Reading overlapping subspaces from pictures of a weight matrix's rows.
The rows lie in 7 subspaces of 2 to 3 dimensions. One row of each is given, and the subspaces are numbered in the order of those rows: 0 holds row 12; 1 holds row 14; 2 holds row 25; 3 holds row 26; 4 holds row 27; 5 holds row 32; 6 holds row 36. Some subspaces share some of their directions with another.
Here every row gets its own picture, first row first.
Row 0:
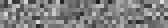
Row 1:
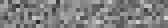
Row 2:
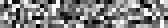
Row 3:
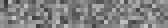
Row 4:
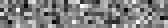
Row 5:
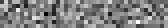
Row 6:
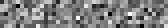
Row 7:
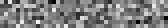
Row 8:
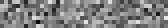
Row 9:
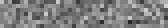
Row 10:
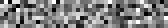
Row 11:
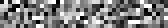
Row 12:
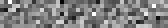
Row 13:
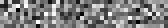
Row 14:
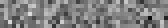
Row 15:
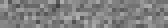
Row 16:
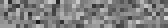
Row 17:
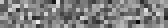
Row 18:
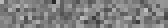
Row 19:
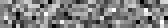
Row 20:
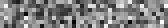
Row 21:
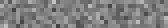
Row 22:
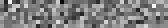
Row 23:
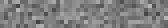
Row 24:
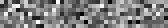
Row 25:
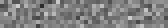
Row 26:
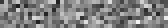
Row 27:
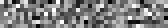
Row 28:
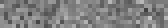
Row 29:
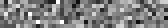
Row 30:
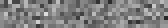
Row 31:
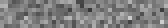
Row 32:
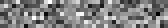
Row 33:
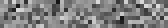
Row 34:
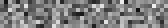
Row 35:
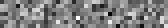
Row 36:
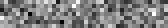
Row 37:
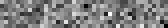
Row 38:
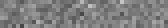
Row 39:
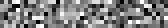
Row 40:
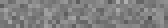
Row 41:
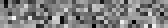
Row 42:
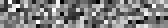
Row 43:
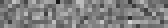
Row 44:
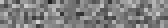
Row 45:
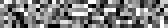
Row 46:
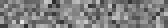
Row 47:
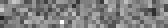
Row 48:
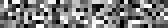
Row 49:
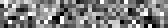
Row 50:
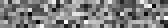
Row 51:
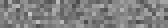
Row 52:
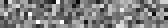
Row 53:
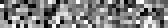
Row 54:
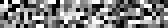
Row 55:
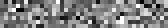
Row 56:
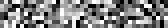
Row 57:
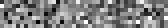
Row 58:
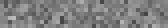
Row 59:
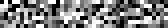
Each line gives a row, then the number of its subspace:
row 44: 5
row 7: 5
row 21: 5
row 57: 1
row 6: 2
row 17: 3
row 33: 5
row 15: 4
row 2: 1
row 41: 0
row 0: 3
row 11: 3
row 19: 1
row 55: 5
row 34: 1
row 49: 0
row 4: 2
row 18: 3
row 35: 2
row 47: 6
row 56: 4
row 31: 4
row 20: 4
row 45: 1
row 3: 0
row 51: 6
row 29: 6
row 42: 0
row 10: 5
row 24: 1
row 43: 4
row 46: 5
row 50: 2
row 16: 6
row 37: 2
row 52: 6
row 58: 0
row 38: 4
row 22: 0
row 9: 4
